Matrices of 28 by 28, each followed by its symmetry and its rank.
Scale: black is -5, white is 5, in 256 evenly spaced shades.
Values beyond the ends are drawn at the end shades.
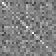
symmetric, rank five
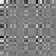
symmetric, rank two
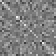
symmetric, rank five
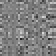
neither, rank three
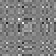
symmetric, rank two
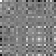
symmetric, rank two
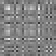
symmetric, rank two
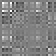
symmetric, rank two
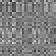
neither, rank three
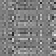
neither, rank three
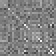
symmetric, rank five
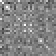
symmetric, rank five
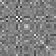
symmetric, rank five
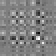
symmetric, rank two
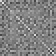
symmetric, rank five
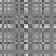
symmetric, rank two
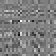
neither, rank three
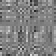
neither, rank three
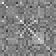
symmetric, rank five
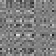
neither, rank three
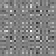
symmetric, rank two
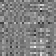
neither, rank three
